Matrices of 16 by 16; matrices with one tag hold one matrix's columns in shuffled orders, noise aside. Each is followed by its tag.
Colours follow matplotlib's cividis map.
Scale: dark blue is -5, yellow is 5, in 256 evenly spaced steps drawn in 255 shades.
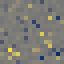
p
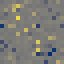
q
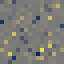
p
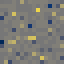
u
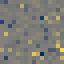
p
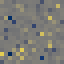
p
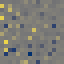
q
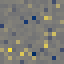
p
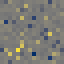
p
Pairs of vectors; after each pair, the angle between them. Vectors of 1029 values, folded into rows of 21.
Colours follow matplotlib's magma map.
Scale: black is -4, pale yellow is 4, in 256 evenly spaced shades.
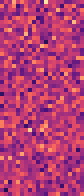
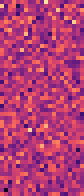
nearly parallel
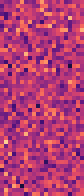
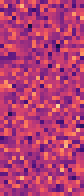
orthogonal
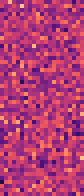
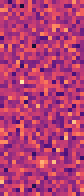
nearly opposite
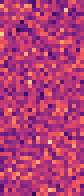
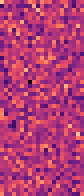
partly opposed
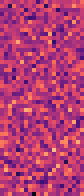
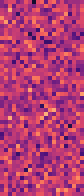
partly opposed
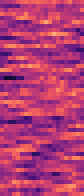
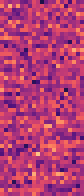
partly opposed
